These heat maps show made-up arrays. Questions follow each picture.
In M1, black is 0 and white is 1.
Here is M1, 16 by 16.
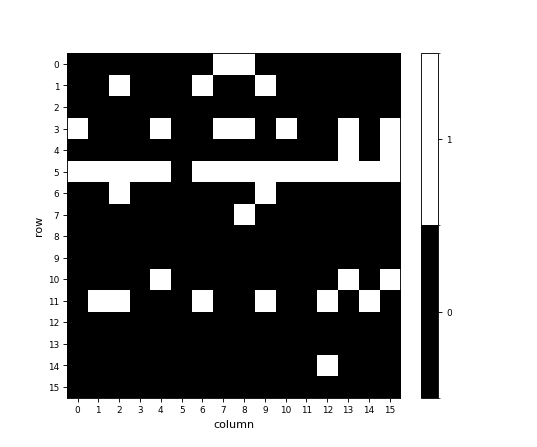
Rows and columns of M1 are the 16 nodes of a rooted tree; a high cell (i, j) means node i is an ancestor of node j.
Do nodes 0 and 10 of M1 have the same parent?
yes
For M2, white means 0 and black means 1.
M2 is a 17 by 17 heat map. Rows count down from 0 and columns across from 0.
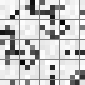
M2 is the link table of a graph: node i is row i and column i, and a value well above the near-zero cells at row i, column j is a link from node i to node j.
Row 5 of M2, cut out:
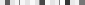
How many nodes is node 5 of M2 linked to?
4
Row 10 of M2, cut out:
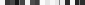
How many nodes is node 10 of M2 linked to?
9
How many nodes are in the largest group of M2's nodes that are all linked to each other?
3
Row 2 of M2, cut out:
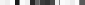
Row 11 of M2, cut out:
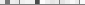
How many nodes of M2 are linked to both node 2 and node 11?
1
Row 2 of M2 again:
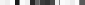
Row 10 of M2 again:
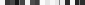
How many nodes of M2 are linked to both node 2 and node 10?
4
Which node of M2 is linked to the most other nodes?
node 10
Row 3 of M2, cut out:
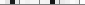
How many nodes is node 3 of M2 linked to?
2
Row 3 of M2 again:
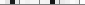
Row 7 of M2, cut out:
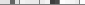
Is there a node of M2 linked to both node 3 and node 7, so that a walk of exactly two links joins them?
yes
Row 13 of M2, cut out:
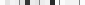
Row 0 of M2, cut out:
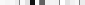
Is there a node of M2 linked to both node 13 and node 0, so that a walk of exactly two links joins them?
no
